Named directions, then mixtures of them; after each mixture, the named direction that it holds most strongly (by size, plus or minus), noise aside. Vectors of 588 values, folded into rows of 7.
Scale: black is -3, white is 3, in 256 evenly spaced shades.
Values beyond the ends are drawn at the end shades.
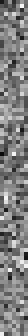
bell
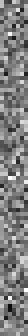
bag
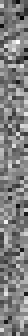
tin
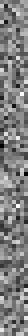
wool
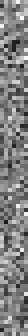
tin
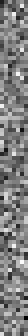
bell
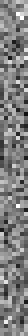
tin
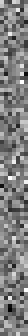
bag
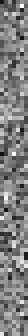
bell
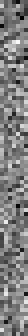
tin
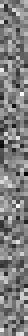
wool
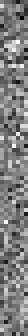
tin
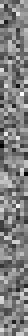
wool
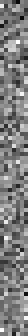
tin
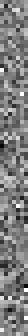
wool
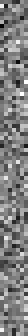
tin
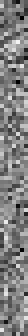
tin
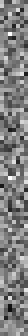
bag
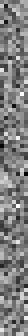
wool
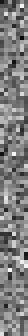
bell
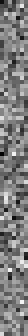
bell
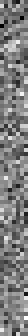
tin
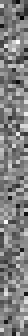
tin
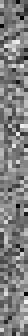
tin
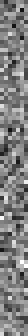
bell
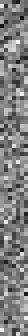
tin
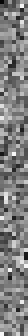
bell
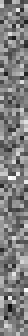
bag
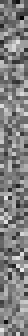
tin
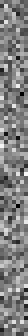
wool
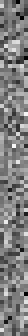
tin
